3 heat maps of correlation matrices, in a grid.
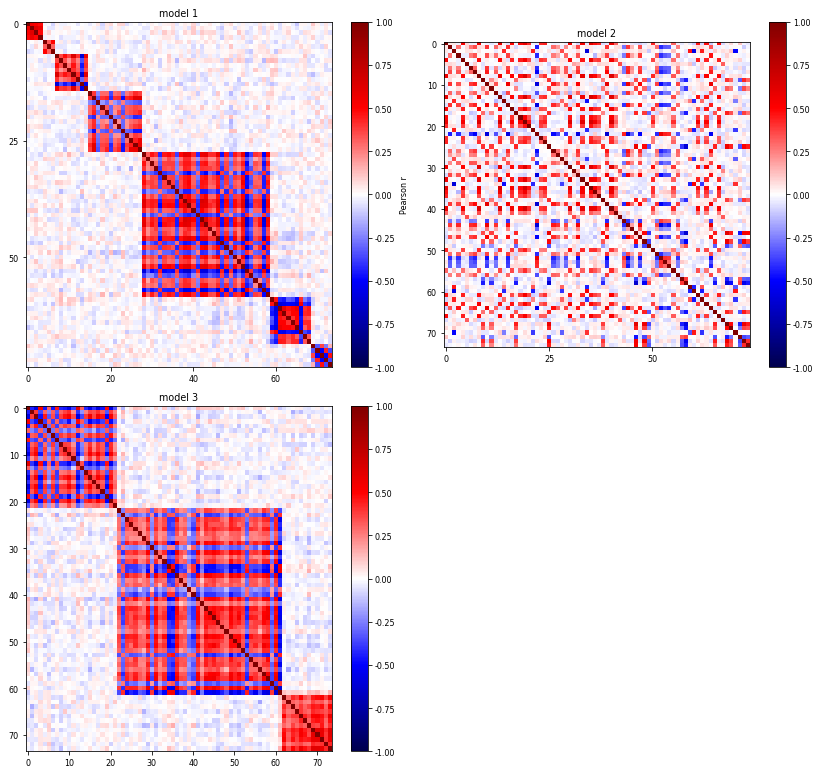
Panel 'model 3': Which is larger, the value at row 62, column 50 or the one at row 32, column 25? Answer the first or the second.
the second
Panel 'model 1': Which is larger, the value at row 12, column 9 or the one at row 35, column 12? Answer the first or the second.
the first
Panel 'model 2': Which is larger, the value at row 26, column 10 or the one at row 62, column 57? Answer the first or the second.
the first
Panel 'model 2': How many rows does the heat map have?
74
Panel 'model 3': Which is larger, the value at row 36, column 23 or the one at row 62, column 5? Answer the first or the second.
the second
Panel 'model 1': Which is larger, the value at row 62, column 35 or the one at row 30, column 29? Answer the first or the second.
the second
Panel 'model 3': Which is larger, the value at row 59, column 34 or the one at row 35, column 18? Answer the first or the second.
the first
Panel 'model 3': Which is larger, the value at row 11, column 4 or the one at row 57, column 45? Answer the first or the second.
the second
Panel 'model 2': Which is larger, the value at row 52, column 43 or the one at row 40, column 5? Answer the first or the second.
the first
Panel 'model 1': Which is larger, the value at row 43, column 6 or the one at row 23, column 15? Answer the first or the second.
the first
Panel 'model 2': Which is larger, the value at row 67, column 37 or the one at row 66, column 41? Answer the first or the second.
the second
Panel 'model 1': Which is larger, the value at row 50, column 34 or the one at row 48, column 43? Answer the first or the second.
the second
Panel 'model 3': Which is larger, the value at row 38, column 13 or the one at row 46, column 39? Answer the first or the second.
the first
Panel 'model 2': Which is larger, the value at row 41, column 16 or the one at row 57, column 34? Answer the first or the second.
the first
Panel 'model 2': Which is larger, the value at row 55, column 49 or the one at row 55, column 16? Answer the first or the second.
the second
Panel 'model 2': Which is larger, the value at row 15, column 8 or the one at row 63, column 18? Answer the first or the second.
the second
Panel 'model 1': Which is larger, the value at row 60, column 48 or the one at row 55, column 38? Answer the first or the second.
the second
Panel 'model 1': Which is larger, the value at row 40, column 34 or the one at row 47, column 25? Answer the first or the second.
the first
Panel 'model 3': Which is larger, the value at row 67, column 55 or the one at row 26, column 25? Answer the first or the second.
the second
